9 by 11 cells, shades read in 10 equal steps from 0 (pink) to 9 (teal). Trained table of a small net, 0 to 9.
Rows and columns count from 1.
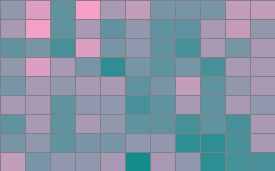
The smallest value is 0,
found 2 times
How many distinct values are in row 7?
4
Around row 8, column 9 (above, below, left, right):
6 8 8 7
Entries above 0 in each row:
10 10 11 11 11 11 11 11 11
